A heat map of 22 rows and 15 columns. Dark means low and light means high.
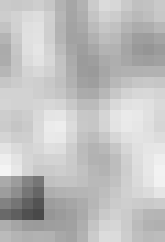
Histogram: skewed, a long tail of low values. Roughest part: bottom left. Grain: blotchy. Odd patch: lower, in the bottom left. Ninth with the lowest average: bottom left.
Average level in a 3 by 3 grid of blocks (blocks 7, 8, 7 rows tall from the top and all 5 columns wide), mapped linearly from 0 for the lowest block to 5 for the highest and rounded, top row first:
422 | 535 | 024
